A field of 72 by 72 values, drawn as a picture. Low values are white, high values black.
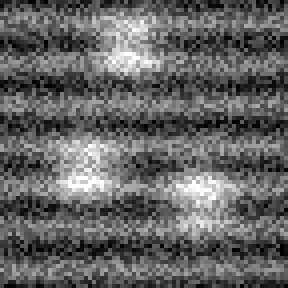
No overall slope runs across the table. No row or column stands out. There are three dips. Horizontal stripes repeat 7 times down the table.
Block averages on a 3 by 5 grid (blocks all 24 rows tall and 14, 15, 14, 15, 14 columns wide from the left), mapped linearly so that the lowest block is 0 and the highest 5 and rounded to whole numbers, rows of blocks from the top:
5 3 1 5 5 / 4 0 3 2 4 / 5 4 4 2 5
